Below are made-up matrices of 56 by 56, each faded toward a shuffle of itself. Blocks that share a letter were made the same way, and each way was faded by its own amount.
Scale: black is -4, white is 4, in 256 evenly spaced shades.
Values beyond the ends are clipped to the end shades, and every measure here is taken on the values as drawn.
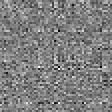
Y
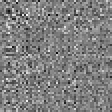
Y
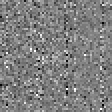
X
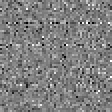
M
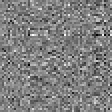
Y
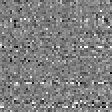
M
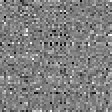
M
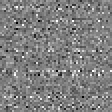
M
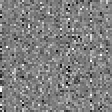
X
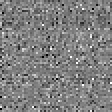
M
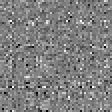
M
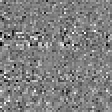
M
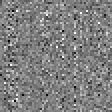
X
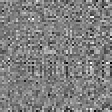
Y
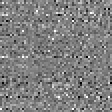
M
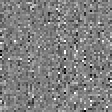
X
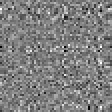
Y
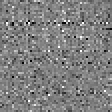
M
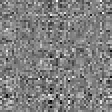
Y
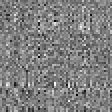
Y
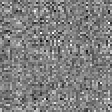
Y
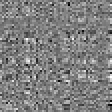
Y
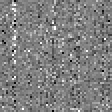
X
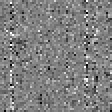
X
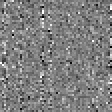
X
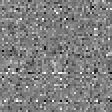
M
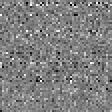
M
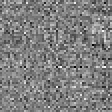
Y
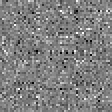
M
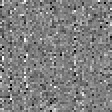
X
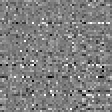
M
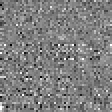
M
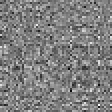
Y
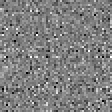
M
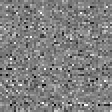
M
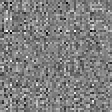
Y
